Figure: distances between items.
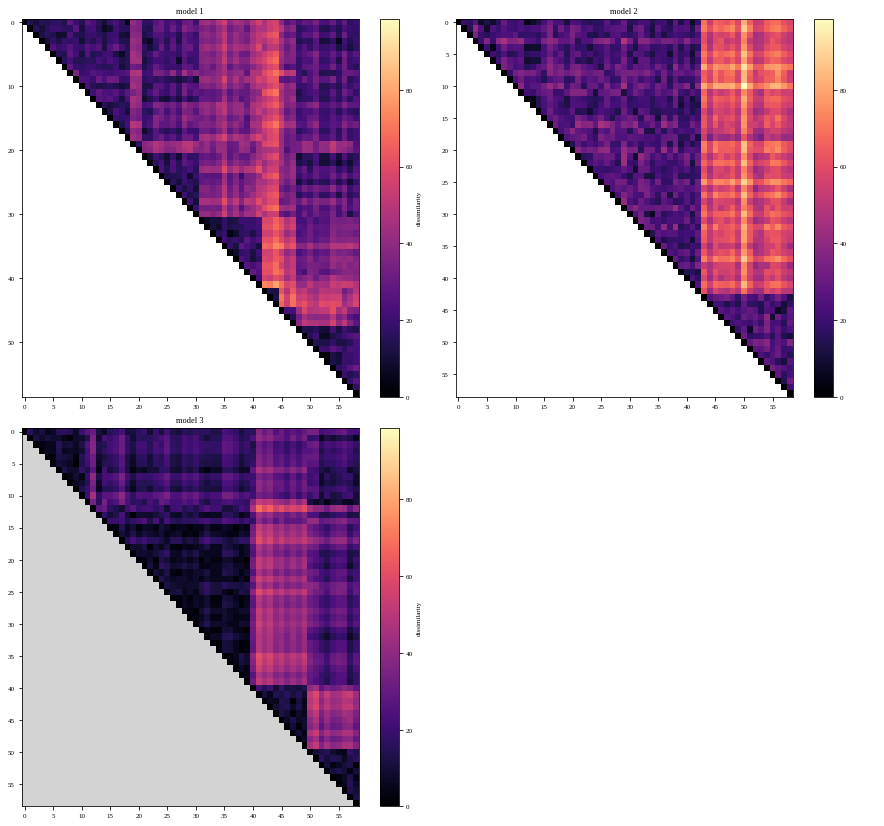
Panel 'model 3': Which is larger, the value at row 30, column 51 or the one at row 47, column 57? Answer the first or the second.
the second
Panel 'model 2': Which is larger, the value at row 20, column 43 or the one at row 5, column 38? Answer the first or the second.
the first
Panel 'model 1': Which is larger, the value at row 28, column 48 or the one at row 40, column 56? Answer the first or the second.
the second
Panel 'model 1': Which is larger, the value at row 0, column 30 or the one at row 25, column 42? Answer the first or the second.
the second
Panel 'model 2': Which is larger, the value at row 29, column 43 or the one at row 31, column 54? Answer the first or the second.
the first
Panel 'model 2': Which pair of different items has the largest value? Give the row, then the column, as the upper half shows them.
10, 50
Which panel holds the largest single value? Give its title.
model 2
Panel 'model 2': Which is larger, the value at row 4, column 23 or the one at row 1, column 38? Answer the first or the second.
the second
